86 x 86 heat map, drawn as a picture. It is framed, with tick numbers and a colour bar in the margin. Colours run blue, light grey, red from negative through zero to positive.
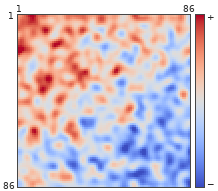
The ninth with the lowest average is the bottom right. No lone cell stands out from its neighbours. The field is mottled with small blotches. The ninth with the highest average is the top left. Values rise toward the top left.
